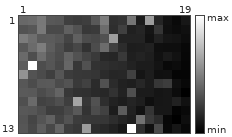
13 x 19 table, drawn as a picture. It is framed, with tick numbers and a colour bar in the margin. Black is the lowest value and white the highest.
The field climbs toward the left. The middle right is the calmest part. Most values sit low, with a long tail of high ones. There are no regular stripes. Overall the values sit about 20% of the way up the scale.
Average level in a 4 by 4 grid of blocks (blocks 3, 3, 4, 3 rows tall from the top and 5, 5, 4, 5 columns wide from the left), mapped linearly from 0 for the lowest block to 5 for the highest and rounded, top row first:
5421 | 5310 | 4310 | 4330
